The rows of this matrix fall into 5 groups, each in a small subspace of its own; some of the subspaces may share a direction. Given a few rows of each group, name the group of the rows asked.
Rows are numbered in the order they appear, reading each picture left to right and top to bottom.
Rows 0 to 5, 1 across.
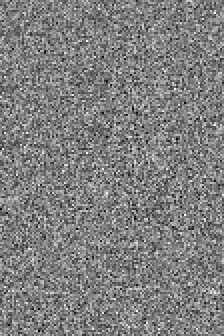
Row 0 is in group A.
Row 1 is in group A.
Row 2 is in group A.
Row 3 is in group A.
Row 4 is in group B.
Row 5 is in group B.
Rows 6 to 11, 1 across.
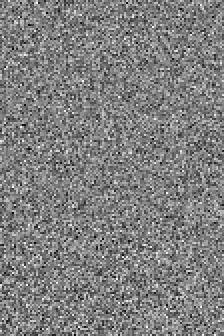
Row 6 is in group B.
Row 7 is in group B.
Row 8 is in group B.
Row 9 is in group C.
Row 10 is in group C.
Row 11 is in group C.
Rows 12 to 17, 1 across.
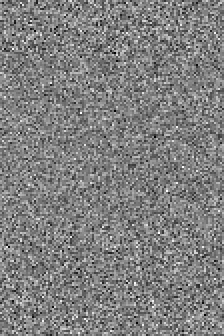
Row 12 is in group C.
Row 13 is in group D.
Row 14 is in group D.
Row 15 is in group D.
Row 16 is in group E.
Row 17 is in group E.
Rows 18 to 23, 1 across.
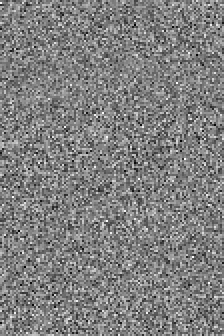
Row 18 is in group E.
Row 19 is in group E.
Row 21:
A
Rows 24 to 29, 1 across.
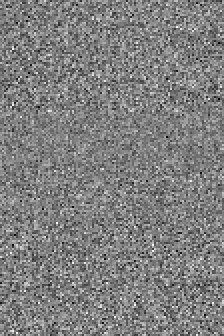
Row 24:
D
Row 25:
D
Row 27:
A
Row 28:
E
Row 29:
E
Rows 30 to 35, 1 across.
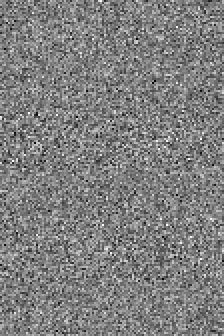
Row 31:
D
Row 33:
E
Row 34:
A
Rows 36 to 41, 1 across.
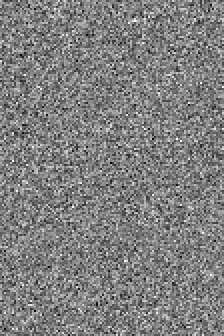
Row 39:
B
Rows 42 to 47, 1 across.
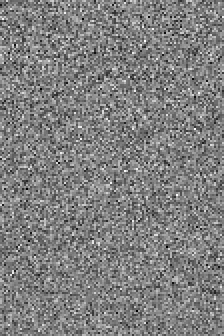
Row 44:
B
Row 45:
A
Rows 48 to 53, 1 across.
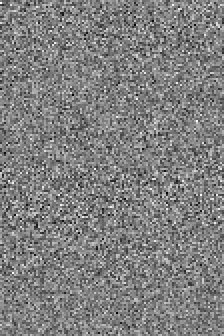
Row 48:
E
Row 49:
E
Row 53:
B
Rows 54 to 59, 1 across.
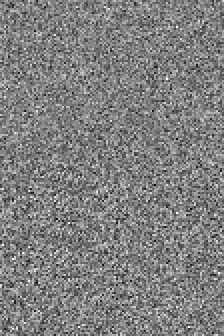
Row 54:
B
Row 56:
E
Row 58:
C
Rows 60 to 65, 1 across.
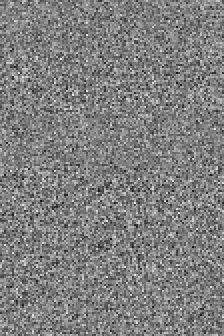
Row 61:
E
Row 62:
D
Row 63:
A
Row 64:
A
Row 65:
A
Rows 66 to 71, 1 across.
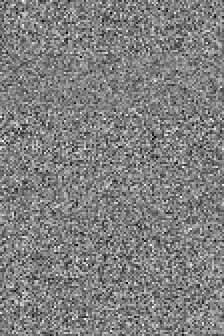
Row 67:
D
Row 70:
C
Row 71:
E
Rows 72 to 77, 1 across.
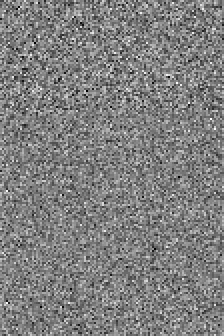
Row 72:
B
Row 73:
C
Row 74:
E
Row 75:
E
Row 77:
E
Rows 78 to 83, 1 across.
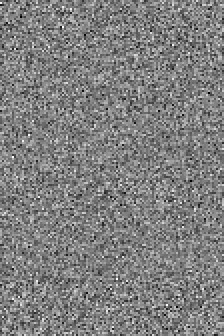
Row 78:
E
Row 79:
A
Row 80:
C
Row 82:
C
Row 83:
C
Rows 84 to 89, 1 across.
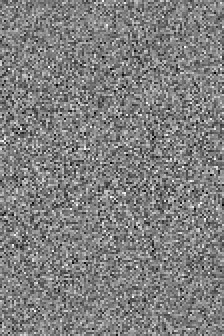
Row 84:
A
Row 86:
D
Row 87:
A
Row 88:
E
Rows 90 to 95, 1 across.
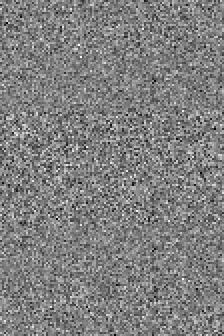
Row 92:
D
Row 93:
B
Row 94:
D
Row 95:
D
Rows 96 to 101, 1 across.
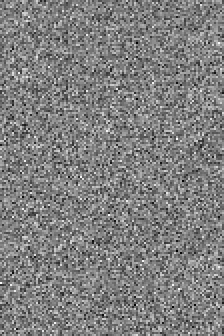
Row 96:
D
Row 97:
C
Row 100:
D
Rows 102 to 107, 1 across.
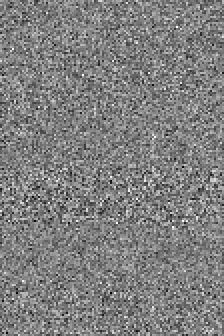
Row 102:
E
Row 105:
B
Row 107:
E
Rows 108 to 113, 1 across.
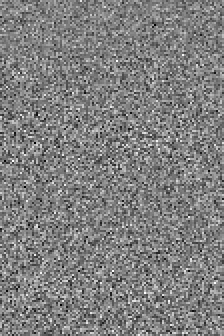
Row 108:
D
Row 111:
C
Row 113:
B
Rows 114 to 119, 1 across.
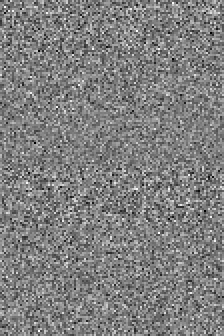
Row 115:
B
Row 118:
E
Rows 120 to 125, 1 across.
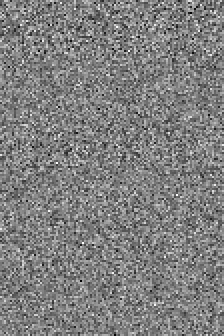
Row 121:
B
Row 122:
C
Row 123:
E
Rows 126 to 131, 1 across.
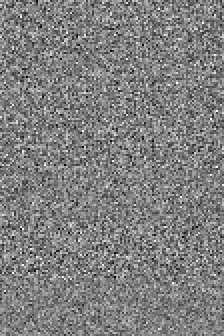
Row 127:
A
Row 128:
A
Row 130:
C
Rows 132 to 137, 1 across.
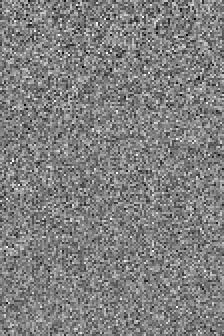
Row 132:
B
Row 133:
B
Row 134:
D
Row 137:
E
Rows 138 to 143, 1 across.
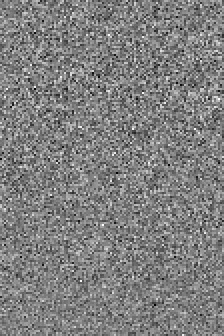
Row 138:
D
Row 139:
D
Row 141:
D
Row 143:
D
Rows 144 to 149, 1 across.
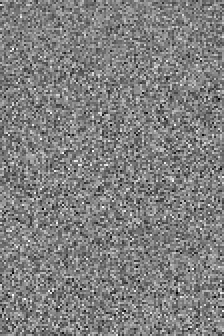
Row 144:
E
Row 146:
E
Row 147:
A
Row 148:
D
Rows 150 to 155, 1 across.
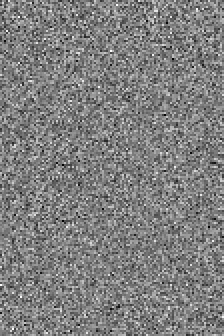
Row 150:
D
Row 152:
C
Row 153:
C
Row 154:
C
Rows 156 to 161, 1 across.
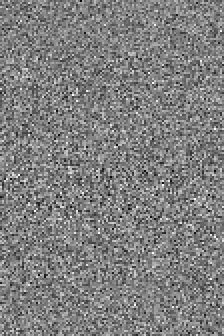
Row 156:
D
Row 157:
A
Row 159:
B
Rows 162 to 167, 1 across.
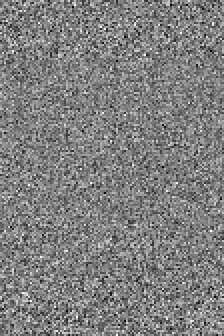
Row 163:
D
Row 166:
A
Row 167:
B
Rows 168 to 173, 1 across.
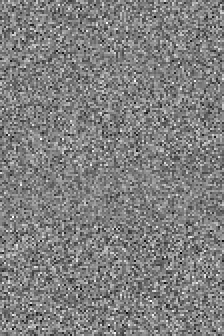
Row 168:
C
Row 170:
E
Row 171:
E
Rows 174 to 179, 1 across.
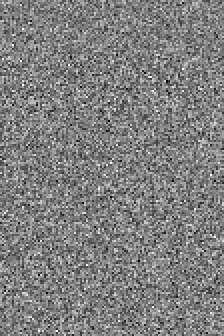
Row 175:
C
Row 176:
B
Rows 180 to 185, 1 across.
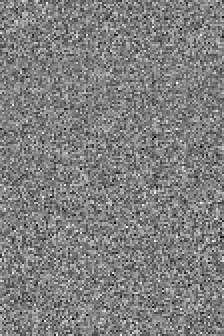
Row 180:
A
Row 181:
A
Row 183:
D
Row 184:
C
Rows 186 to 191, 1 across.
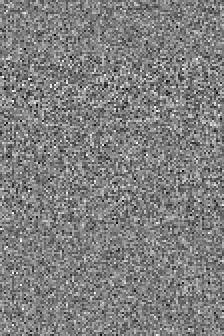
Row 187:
C
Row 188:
B
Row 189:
C
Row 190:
E
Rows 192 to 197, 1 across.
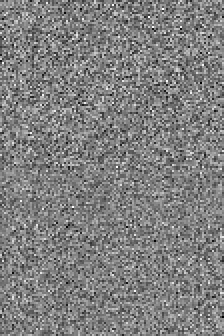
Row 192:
A
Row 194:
B
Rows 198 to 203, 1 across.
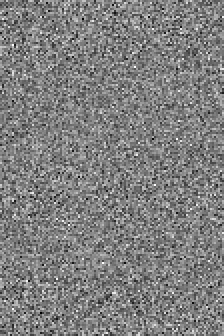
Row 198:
A
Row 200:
E
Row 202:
A
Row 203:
A
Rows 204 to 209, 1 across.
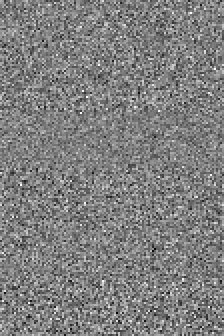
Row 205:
A
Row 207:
E
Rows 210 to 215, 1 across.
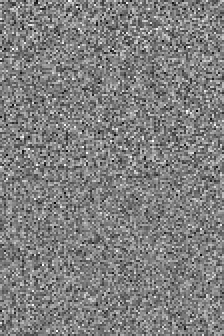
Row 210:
B
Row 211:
E
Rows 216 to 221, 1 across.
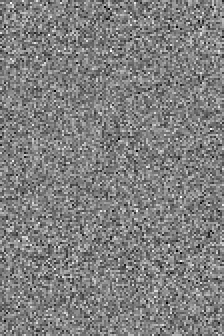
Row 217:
B
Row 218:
E
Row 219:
A
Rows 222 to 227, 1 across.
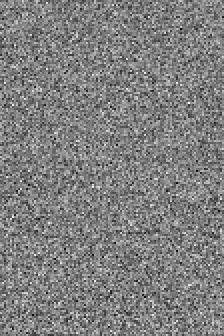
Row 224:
B
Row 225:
D
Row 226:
B
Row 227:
C
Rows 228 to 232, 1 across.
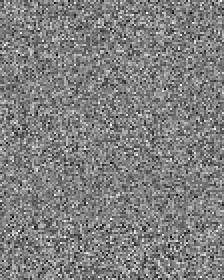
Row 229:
A
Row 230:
D
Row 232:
B
